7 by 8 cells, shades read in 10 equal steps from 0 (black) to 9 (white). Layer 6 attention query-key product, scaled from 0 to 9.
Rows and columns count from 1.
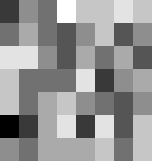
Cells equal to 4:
11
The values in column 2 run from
2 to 8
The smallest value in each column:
0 2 4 3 2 2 3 3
